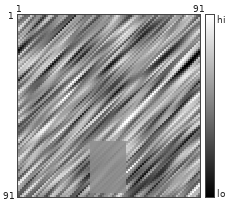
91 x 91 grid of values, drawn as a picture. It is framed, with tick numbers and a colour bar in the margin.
Ninth with the lowest average: bottom right. Slope: none. Mirror symmetry: none. Histogram: bell-shaped. Odd rows or columns: none. Odd patch: calmer, in the bottom middle. Grain: diagonal, up to the right.
